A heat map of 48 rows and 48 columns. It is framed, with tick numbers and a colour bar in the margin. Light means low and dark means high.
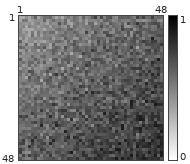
The values follow a bell shape. Neither half mirrors the other. No row or column stands out. No regular stripes run through it. Values rise toward the bottom right. The ninth with the lowest average is the top left. On average the colour sits 60% of the way up the scale. The bottom right is the ninth with the highest average.
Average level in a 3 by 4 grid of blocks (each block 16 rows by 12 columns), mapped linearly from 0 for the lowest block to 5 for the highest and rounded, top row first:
0 1 2 3 / 1 2 3 4 / 3 3 4 5
